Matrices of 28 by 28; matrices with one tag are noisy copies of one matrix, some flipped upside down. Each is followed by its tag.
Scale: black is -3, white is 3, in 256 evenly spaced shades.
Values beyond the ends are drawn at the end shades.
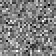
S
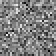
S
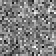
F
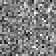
F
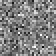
F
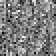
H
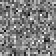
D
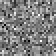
D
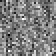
H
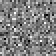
D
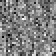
H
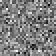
S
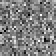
D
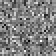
D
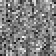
H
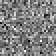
D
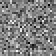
S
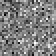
F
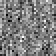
H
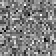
D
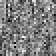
H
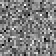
D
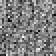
H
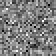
S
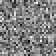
D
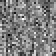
H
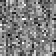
H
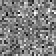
F
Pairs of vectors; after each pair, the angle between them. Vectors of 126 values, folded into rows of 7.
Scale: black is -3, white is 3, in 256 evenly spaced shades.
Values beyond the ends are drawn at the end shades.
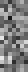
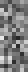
nearly parallel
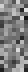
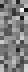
nearly opposite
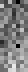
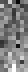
nearly parallel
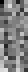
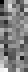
nearly parallel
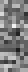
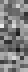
nearly parallel
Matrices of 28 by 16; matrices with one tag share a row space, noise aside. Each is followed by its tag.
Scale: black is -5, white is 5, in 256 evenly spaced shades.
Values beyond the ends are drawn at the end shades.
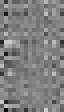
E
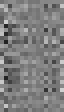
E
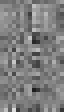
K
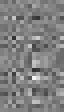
K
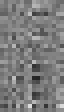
K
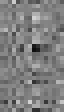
K
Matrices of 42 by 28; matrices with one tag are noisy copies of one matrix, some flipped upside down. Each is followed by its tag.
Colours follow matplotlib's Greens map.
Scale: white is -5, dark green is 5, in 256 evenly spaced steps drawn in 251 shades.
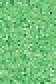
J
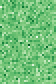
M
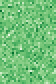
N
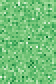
M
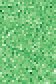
N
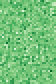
J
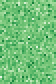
M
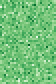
M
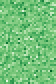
J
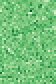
N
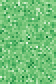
M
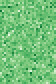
N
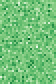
M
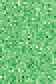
M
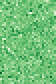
N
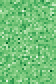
J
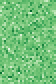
N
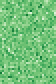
N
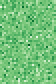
M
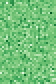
J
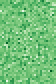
J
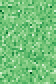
N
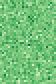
M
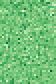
J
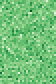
N
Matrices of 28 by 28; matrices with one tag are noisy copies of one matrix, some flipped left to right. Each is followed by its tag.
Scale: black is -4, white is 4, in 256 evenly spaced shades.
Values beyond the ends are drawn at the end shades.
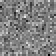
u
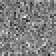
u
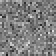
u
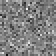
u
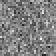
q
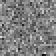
q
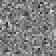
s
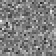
s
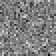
u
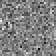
s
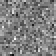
q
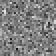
s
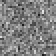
q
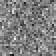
q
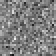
q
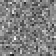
q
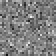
u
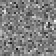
s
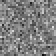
q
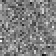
q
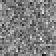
q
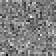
u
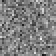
q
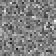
s
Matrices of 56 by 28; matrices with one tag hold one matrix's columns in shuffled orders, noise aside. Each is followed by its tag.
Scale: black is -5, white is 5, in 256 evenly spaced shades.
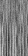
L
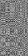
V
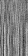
L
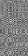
V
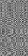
V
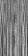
L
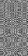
V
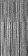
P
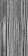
P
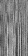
L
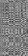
V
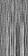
L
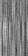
P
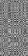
V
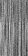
P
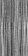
P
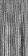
L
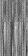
P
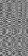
V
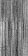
P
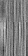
P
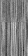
P
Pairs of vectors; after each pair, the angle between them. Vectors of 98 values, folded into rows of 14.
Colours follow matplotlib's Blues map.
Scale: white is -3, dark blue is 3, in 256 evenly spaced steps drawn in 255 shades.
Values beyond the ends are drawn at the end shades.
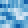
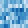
partly opposed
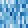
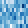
nearly parallel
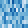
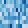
partly opposed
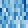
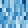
nearly parallel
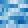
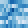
nearly opposite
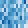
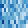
partly aligned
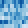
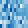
partly opposed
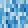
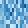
orthogonal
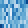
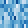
orthogonal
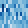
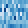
nearly opposite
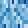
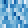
nearly opposite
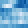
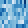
partly aligned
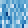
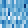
partly opposed
